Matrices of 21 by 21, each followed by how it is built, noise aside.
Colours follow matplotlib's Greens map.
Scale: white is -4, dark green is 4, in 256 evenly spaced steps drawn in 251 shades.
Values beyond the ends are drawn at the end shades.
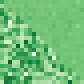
lower triangular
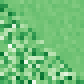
lower triangular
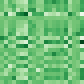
low rank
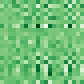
low rank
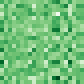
low rank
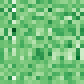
low rank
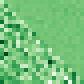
lower triangular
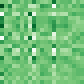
low rank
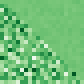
lower triangular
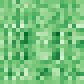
low rank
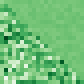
lower triangular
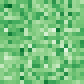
low rank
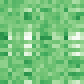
low rank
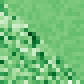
lower triangular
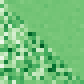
lower triangular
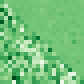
lower triangular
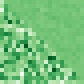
lower triangular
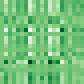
low rank
